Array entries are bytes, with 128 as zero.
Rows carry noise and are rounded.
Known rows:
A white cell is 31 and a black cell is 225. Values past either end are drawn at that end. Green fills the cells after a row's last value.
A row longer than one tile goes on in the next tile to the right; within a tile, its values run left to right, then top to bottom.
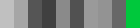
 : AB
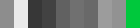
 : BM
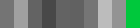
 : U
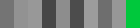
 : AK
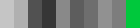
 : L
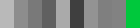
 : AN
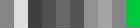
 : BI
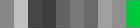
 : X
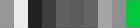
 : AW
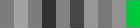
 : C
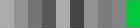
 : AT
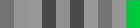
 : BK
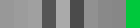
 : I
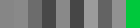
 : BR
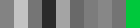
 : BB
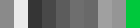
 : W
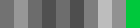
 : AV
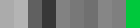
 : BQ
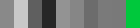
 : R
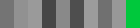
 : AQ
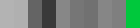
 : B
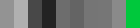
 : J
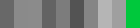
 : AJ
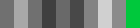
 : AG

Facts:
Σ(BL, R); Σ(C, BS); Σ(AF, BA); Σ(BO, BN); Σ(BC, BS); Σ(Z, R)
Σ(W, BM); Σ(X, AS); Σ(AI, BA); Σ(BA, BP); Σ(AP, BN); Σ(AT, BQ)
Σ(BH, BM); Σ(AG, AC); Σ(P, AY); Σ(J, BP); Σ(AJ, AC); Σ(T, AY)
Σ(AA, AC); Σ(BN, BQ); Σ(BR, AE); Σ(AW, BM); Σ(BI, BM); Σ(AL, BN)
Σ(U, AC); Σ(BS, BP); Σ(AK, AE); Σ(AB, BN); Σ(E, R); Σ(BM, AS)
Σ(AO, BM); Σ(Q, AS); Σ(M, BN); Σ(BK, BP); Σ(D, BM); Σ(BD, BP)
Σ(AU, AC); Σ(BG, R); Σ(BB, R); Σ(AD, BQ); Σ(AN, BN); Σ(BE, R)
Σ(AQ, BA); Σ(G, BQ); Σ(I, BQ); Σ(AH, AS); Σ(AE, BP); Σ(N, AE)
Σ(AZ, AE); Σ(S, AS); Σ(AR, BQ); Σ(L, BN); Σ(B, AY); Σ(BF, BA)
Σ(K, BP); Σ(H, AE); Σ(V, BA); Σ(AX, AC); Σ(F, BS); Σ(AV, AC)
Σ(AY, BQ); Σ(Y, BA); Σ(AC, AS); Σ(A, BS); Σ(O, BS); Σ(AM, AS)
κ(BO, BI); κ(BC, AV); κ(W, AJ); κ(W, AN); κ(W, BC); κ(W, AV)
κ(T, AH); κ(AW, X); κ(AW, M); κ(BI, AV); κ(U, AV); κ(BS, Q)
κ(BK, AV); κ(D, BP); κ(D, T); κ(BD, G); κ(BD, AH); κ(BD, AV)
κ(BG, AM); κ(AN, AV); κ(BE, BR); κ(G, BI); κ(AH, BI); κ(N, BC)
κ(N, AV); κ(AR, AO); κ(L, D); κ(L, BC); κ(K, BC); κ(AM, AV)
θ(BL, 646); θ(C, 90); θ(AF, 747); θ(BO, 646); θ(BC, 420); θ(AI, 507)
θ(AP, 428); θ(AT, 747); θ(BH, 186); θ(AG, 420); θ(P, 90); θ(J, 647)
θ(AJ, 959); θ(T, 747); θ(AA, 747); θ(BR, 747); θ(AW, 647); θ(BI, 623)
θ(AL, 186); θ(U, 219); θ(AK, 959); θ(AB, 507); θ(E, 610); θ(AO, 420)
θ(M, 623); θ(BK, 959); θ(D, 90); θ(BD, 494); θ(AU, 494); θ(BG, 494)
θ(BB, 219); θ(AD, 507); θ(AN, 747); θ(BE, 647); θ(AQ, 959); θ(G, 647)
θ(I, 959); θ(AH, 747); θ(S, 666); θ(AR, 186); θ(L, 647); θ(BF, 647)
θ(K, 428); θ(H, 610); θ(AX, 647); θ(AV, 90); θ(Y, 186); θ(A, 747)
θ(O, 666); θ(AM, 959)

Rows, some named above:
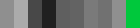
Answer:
BF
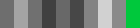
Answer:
AG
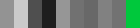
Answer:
BE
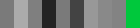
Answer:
BC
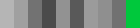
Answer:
M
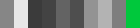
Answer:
BH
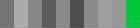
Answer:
AM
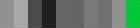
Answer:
BF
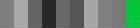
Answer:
Y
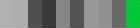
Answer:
AD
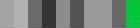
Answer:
AR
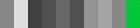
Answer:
BI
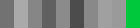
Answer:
AM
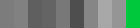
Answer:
AA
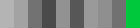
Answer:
M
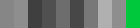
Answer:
AU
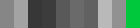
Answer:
AX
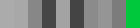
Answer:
P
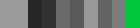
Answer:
O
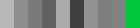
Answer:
AN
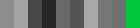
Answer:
AI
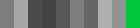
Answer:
AC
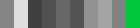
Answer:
BI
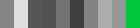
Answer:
D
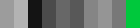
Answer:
S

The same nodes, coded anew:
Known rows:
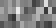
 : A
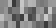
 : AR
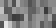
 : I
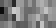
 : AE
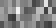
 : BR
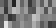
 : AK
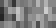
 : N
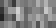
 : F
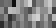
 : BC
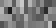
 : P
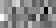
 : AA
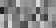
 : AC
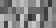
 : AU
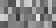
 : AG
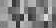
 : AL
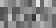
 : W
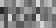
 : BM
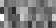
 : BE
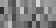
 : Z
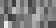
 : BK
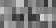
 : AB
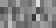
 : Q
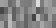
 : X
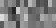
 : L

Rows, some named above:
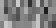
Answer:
AM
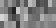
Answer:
L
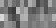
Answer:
G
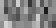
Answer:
AM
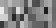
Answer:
AN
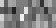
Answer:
AW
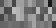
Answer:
C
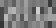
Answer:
K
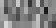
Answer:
AM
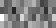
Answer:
AX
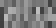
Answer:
K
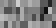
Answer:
AV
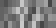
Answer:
BD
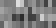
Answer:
AD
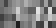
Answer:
O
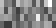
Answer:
AO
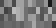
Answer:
C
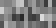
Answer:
AB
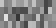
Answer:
U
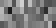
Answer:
P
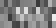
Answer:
BF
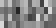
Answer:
BH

